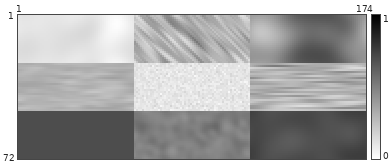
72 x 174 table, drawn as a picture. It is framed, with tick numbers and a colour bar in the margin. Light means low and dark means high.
The table splits into 3 rows of 3 panels. Panel 1,1: very low, smooth, faint in contrast. Panel 1,2: low, slanting down to the right. Panel 1,3: middling, smooth, strong in contrast. Panel 2,1: low, streaked across, faint in contrast. Panel 2,2: very low, fine-grained, faint in contrast. Panel 2,3: low, streaked across. Panel 3,1: high, flat. Panel 3,2: middling, blotchy, faint in contrast. Panel 3,3: high, smooth, faint in contrast.
